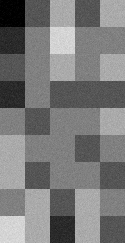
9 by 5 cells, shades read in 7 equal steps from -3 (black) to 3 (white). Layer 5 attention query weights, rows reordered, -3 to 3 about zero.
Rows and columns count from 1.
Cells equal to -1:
12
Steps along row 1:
up up down up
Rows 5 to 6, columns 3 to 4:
0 0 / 0 -1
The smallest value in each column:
-3 -1 -2 -1 -1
